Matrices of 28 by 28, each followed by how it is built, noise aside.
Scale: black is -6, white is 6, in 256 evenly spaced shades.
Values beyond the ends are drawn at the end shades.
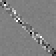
banded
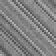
Toeplitz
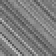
Toeplitz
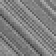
Toeplitz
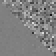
upper triangular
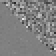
upper triangular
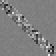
banded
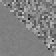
upper triangular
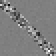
banded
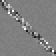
banded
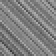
Toeplitz
